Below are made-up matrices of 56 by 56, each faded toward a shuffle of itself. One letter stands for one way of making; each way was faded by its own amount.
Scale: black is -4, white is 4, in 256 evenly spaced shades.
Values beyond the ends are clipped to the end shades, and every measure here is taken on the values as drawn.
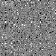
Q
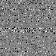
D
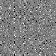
Q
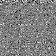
D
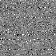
D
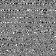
D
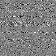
D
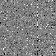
Q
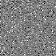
Q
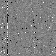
Q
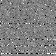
D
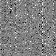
Q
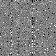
Q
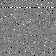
D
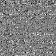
D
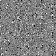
Q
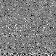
D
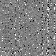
Q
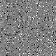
Q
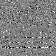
D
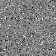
D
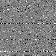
D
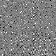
Q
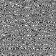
D
